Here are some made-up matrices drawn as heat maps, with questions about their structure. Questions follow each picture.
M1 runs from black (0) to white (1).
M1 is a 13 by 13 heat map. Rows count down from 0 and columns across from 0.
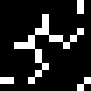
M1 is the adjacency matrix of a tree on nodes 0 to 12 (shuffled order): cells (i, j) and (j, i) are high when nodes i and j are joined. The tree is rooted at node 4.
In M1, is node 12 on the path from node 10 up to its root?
no
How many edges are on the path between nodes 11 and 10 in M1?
3
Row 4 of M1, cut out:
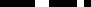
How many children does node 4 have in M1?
3
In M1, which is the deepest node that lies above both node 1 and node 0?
11
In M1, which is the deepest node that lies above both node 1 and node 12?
11
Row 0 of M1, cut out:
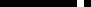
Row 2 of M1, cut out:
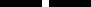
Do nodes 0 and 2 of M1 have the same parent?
no
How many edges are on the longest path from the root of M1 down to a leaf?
2
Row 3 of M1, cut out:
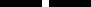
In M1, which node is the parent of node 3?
6
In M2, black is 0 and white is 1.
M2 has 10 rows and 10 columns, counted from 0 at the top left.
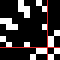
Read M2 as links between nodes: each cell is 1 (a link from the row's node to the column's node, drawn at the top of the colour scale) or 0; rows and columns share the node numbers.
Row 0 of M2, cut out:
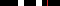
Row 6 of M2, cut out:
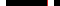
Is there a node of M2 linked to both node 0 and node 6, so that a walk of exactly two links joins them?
no
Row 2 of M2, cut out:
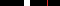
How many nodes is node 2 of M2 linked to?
1
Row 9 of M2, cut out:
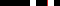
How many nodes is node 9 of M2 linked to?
2
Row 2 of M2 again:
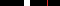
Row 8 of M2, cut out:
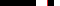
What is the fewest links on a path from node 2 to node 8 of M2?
3
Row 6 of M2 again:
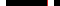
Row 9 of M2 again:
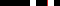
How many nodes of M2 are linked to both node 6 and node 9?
1
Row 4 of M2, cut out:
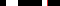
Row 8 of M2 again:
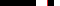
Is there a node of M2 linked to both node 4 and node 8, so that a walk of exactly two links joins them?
yes
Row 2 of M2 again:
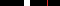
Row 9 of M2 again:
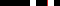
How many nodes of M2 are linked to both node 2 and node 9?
0
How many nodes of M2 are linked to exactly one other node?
2
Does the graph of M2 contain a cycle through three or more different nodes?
yes
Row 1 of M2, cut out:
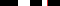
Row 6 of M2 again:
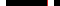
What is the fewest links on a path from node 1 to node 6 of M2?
3
